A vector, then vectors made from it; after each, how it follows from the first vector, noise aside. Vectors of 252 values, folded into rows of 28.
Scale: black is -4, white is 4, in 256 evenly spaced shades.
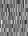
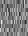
copied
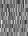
copied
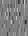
partly zeroed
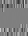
partly zeroed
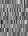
negated
